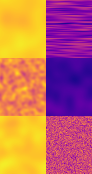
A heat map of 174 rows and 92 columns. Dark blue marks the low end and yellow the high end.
It is made of 3 by 2 panels. Panel 1,1: very high, smooth, faint in contrast. Panel 1,2: low, streaked across. Panel 2,1: high, blotchy. Panel 2,2: very low, smooth, faint in contrast. Panel 3,1: very high, smooth, faint in contrast. Panel 3,2: middling, fine-grained.
